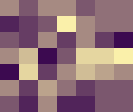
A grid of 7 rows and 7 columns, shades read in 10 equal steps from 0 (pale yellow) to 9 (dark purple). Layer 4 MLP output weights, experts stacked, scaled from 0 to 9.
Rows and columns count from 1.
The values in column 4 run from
0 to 8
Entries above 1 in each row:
7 6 7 4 6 7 7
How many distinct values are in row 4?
6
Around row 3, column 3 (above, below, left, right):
6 9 7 7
